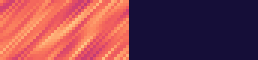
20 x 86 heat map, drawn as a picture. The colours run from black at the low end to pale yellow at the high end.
It is made of 1 by 2 panels. Panel 1,1: high, slanting up to the right. Panel 1,2: very low, flat.
